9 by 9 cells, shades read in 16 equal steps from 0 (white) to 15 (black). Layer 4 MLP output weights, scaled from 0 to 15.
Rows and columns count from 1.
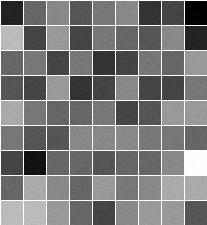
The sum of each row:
92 79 82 87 72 74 78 61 63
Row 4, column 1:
10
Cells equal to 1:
0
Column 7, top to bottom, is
12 10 8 11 10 8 9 7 6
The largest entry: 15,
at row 1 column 9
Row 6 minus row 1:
-5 1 3 -3 -1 0 -4 -3 -6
